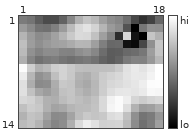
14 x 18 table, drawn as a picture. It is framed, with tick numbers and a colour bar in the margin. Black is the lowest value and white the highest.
An odd patch, rougher than its surroundings, sits in the top right. The bottom part is higher, past a seam about 40% of the way down. The ninth with the lowest average is the top right. The top right is the roughest part. The ninth with the highest average is the middle right.
